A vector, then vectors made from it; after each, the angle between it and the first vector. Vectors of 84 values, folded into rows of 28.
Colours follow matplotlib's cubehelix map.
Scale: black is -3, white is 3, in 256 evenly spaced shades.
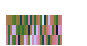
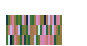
orthogonal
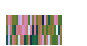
nearly opposite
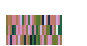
nearly opposite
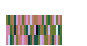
partly opposed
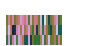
nearly opposite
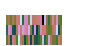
nearly opposite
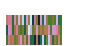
partly opposed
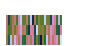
orthogonal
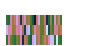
orthogonal
